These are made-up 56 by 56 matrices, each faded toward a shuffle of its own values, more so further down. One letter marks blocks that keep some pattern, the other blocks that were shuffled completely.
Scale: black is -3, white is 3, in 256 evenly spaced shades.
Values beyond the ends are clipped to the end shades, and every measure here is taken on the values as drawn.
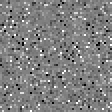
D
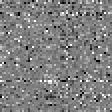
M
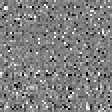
M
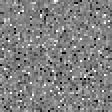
D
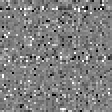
M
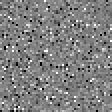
D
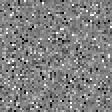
D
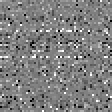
M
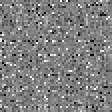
M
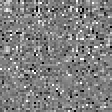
M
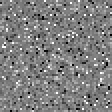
D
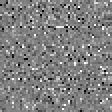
M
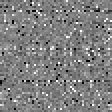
M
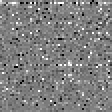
M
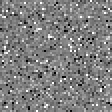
D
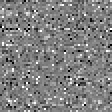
M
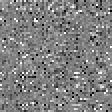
M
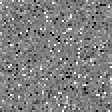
D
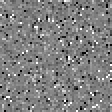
D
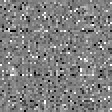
M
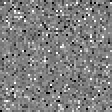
D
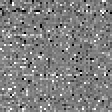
M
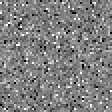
D
